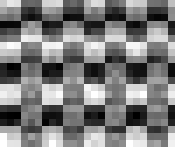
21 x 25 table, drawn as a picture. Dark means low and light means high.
Slope: none. Odd rows or columns: none. Seam: none. Average level on the scale: 50%. Stripes: horizontal, repeating 3 times.
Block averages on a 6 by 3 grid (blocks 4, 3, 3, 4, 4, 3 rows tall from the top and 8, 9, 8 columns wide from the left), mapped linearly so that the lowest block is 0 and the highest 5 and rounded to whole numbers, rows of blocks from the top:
101 | 444 | 111 | 333 | 010 | 544
